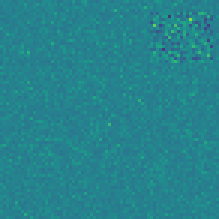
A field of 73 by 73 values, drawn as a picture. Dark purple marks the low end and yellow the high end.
Roughest part: top right. Slope: none. Mirror symmetry: none. Odd rows or columns: none. Stripes: none. Odd patch: rougher, in the top right.
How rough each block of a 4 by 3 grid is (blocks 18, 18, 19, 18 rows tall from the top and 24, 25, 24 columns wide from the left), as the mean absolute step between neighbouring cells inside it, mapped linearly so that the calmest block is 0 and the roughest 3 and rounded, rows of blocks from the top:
003
001
000
000
